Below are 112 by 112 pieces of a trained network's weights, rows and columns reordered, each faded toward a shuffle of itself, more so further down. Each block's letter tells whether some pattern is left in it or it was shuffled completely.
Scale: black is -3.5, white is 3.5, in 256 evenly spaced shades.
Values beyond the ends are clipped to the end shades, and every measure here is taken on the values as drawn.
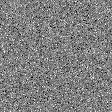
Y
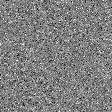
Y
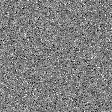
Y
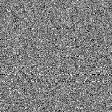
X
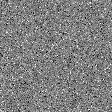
Y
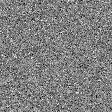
Y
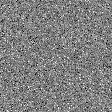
Y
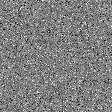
Y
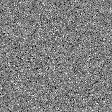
Y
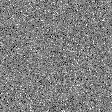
Y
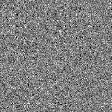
X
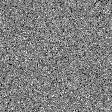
Y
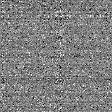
X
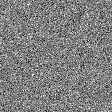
Y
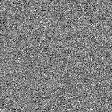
X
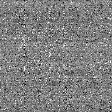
X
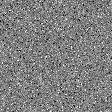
Y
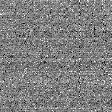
X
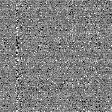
X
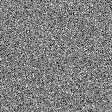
Y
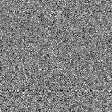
X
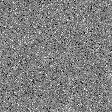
Y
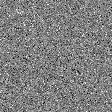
Y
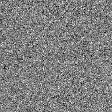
X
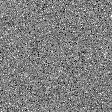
Y
